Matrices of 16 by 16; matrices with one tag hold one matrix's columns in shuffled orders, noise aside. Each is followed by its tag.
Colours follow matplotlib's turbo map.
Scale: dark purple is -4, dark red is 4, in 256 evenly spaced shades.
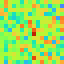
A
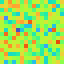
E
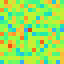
E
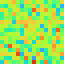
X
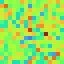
A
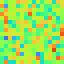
A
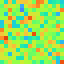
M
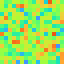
E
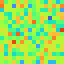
E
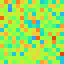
M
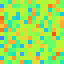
A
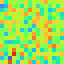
X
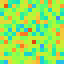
E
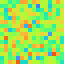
X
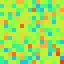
X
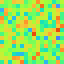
A
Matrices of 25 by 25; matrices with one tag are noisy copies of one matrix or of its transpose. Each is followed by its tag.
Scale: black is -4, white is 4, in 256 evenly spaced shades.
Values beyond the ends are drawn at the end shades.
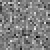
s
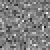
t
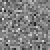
s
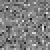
t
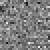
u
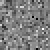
u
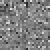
u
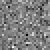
t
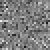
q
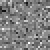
u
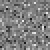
t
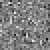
s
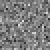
t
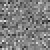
q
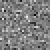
s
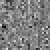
u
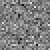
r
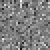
q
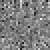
q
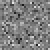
r
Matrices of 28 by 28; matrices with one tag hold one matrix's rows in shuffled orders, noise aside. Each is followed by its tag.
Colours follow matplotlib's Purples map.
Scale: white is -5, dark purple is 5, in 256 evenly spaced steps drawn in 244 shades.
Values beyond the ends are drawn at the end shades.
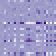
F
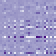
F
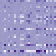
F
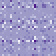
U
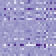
F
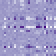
F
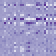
F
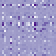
U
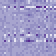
F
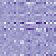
F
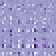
U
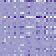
F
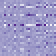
F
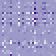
U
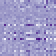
F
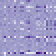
F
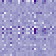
U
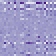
F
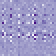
U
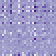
U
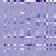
F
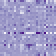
F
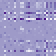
F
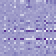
F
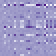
F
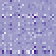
U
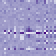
F
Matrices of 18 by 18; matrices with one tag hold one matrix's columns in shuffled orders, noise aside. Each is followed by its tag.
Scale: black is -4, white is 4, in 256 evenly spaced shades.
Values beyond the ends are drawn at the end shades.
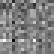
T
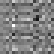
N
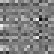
N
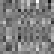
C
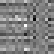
N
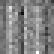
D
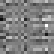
N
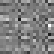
N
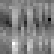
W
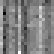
D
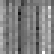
D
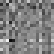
T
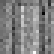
D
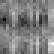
W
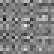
N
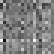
T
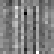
D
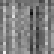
D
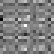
N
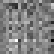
T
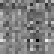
T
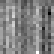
D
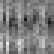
W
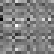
N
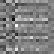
N
